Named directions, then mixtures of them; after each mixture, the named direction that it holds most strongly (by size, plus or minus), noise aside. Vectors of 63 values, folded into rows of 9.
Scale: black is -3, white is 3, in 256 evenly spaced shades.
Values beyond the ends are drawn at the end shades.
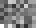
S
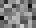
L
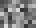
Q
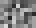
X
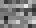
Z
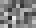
X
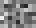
X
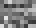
Z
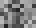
Q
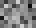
L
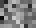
L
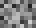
L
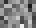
L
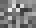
X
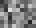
Q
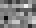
Z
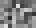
X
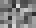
X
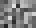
X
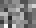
Q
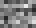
Z
